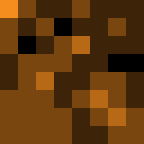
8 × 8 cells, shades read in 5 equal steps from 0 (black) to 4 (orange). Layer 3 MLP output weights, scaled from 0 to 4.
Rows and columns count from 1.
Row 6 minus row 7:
0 0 0 -1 1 1 -1 -1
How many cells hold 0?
4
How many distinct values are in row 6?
3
